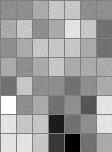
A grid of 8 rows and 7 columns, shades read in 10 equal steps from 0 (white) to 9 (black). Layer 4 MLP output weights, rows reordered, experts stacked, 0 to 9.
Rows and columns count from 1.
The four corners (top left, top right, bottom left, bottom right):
4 4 1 3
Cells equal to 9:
1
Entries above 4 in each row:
0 1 1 0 2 2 2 3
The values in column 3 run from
2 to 4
